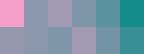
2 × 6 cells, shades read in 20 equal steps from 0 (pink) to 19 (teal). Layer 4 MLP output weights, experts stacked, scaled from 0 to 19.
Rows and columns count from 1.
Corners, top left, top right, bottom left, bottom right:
0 19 8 16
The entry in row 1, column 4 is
10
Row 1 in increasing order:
0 7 9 10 13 19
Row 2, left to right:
8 9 10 7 11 16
